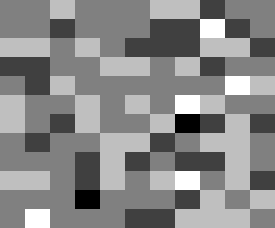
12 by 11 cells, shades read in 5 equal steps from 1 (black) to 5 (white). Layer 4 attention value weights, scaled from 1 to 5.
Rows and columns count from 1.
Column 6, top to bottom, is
3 3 2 4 3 4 3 4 2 3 3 2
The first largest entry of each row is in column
3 9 1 5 10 8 1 5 5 8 9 2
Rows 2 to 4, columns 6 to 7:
3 2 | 2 2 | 4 3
